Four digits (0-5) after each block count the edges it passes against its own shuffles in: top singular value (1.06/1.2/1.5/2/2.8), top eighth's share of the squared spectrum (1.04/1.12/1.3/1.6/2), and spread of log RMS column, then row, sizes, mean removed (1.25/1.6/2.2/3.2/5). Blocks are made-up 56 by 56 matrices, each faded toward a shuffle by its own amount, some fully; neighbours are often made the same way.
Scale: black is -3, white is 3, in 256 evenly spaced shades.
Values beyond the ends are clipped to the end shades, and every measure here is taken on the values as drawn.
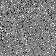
0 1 0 0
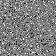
0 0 0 0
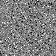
0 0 0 0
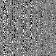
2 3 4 0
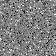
0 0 0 0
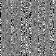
2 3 4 0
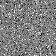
0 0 0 0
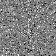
1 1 1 0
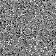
0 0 1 0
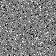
0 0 0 0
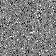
0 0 0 0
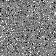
0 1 1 0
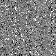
1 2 2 0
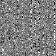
2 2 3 0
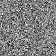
2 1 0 0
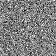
0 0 0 0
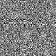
3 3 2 2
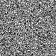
1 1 0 0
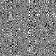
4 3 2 1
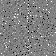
2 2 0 0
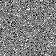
2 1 0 0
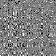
4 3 2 2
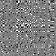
4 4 3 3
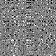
4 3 2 2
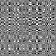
5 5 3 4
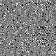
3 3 1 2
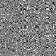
4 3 2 2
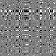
5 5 3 3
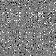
3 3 1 1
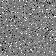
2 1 0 0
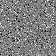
1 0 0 0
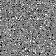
3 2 0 0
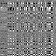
5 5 4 4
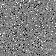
1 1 0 0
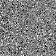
0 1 2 0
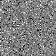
1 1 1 0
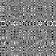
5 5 3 3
